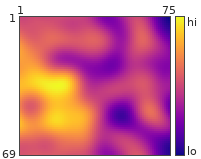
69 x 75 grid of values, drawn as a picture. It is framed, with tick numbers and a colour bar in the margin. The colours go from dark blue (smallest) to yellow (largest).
Ninth with the highest average: middle left. Slope: up to the left. Lone odd cells: none. Grain: smooth.
